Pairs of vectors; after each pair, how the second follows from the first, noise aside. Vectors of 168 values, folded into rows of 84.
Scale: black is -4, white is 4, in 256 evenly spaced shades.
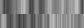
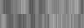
shrunk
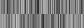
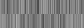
shrunk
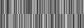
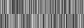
sign-scrambled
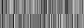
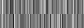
sign-scrambled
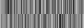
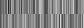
sign-scrambled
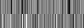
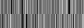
sign-scrambled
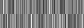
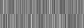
shrunk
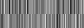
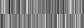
sign-scrambled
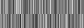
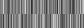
wrapped around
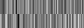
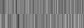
shrunk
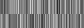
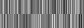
wrapped around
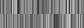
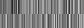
sign-scrambled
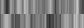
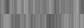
shrunk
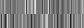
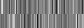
wrapped around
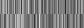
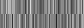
wrapped around
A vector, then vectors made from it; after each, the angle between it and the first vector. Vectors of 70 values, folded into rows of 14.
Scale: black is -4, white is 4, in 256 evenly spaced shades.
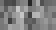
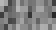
partly aligned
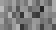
partly opposed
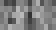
nearly parallel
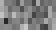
orthogonal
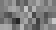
orthogonal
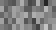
partly aligned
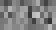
partly aligned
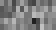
partly aligned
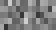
partly opposed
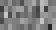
orthogonal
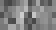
nearly parallel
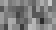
partly opposed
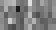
nearly opposite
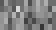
partly aligned
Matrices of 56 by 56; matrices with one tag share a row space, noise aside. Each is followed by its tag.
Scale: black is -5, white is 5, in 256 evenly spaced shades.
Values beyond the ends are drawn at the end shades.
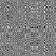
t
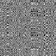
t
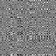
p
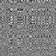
p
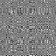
p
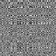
p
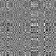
t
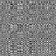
p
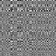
p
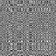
p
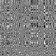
t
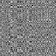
p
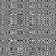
p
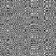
t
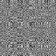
p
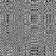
t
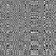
t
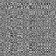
p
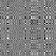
t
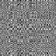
p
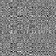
p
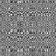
p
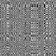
t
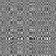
p
